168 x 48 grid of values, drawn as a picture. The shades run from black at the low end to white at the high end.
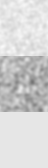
The table splits into 3 rows of 1 panel. Panel 1,1: very high, blotchy, faint in contrast. Panel 2,1: high, blotchy. Panel 3,1: very high, flat.
